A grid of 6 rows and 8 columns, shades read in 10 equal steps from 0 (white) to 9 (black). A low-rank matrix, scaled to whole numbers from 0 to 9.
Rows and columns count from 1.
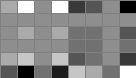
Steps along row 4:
same same same up same down up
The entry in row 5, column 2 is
2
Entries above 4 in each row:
3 0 3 3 3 5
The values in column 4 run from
0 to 8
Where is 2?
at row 5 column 2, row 5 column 4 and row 6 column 5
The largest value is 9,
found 2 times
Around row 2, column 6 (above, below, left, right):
6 5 4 4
